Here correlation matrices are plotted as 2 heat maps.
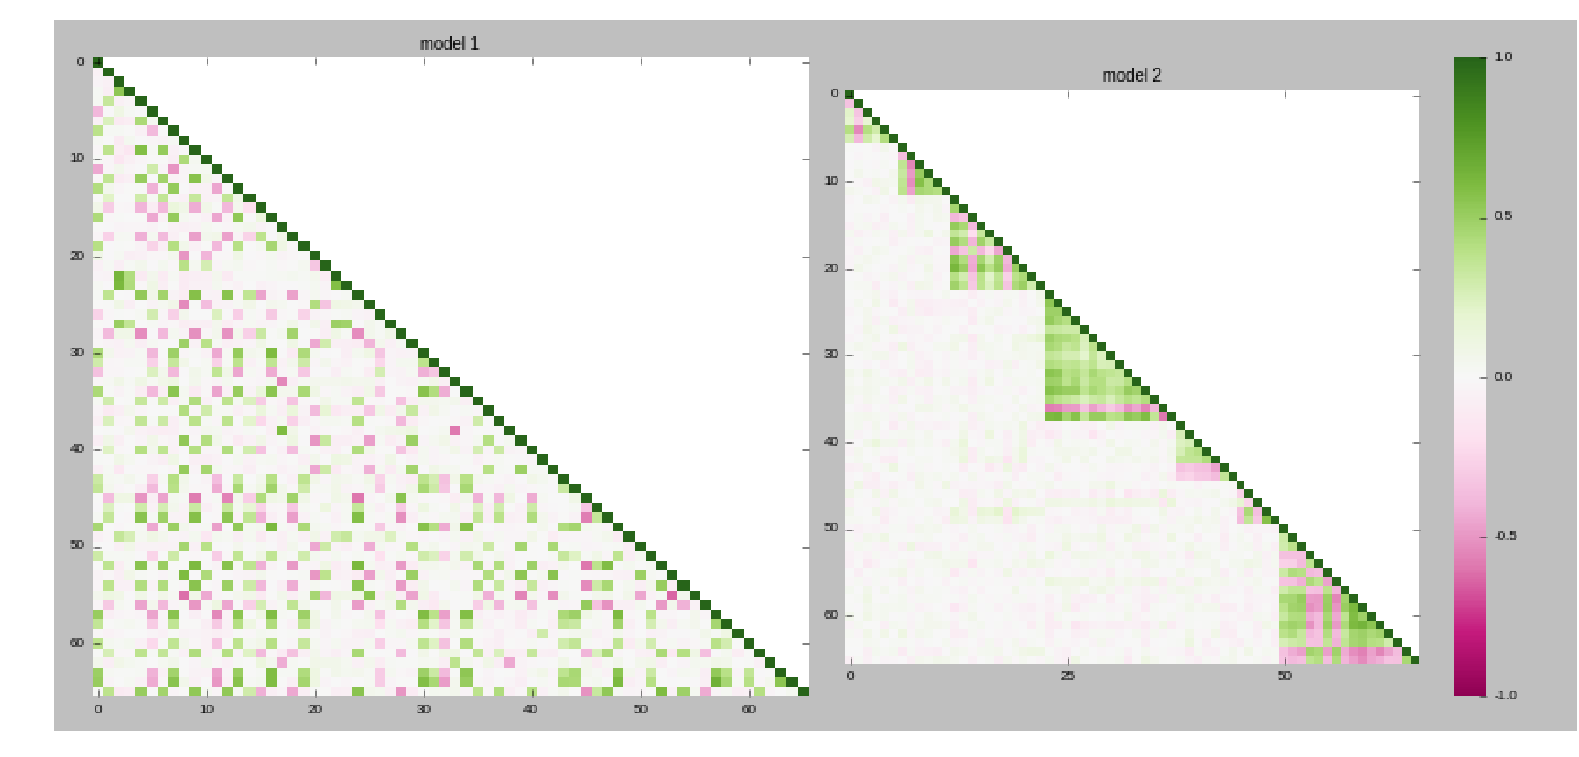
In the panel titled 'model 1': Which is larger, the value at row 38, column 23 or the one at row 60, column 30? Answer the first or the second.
the second
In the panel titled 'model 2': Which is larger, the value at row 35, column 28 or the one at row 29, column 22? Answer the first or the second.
the first
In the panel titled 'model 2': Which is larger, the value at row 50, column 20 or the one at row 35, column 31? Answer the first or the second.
the second
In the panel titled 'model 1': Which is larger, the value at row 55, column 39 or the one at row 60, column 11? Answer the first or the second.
the second
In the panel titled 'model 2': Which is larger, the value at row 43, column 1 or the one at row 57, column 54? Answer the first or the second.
the first
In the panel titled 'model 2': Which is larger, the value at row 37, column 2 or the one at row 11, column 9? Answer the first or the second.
the second
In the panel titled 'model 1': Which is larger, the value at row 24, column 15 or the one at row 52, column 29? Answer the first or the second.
the second
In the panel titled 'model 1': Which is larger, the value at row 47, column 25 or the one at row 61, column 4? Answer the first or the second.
the second
